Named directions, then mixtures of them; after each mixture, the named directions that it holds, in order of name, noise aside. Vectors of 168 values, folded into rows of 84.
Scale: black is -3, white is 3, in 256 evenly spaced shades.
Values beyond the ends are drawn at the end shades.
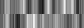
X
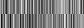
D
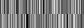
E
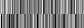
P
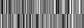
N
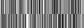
E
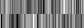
P, X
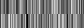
E, P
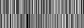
D, E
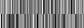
P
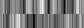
X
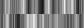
X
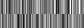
N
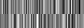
N, P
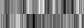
X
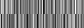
E, P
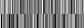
P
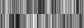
P, X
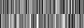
N, P
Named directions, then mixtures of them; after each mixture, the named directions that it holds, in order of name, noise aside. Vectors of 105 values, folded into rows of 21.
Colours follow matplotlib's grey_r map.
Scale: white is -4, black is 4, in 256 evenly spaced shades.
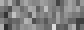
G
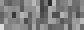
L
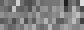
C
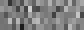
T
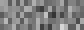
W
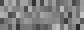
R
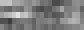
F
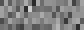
R, T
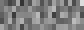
C, L, T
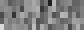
L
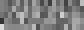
C, L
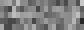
C, F, G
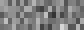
W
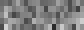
G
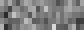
G
